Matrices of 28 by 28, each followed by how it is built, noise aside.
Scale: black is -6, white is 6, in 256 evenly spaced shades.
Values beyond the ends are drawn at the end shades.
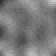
smooth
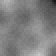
smooth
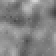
smooth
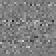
uneven rows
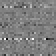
uneven rows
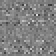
uneven rows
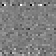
uneven rows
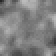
smooth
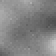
smooth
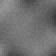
smooth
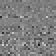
uneven rows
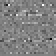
uneven rows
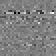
uneven rows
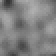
smooth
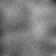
smooth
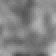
smooth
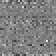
uneven rows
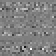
uneven rows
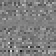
uneven rows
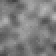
smooth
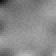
smooth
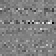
uneven rows
